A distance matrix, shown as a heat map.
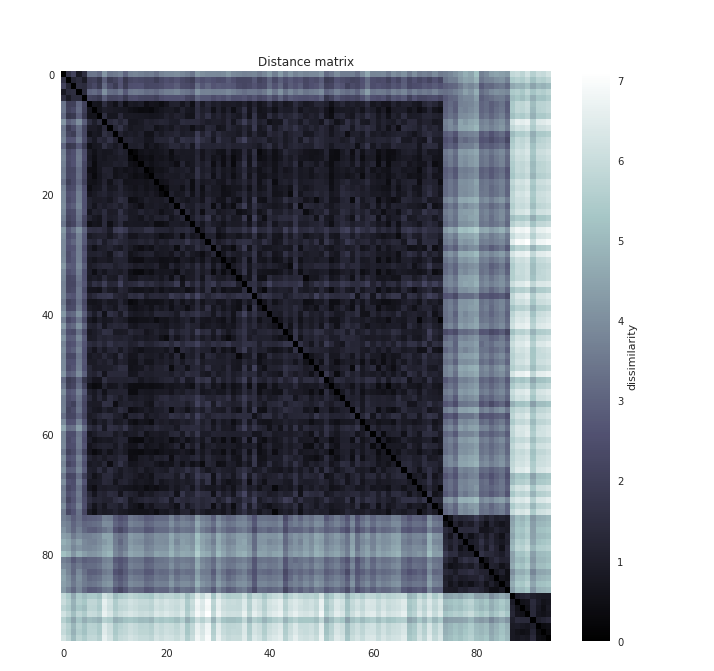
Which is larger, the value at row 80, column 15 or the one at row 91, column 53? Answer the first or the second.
the second
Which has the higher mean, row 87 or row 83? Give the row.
87
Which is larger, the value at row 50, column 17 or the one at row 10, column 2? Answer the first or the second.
the second
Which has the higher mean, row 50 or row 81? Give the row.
81
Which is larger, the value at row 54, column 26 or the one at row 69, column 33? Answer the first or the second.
the first
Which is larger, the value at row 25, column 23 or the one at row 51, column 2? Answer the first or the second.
the second
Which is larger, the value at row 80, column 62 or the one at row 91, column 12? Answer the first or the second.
the second
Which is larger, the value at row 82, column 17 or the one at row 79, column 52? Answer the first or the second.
the second
